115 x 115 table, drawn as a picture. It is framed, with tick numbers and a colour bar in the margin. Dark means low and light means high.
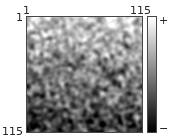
The texture is blotchy. There is an overall slope up to the top. The bottom left is the ninth with the lowest average. There are no lone odd cells.
